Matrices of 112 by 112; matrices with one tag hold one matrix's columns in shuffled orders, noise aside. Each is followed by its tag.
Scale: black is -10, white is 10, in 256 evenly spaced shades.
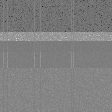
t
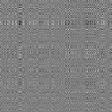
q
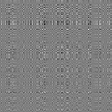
q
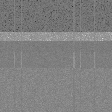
t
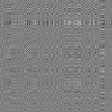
q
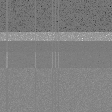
t
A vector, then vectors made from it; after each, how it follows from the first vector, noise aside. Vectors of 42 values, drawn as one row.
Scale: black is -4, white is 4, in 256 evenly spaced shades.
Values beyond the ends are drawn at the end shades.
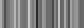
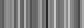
reversed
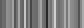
reversed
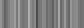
shrunk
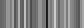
reversed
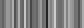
reversed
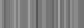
shrunk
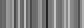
reversed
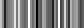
scaled up
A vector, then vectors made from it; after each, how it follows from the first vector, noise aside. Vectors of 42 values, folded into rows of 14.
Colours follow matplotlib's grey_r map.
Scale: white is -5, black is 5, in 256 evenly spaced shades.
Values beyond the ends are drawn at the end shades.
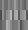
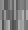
wrapped around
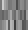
wrapped around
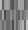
wrapped around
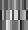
scaled up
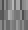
wrapped around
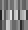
scaled up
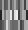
scaled up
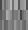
wrapped around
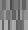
wrapped around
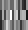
scaled up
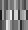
scaled up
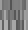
wrapped around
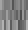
wrapped around
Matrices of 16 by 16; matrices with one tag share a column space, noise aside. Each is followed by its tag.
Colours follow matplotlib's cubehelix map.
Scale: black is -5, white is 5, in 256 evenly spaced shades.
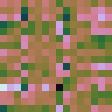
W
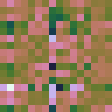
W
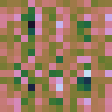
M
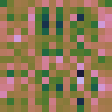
M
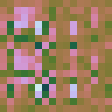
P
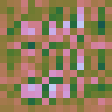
P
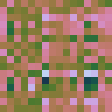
M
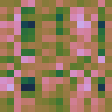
M
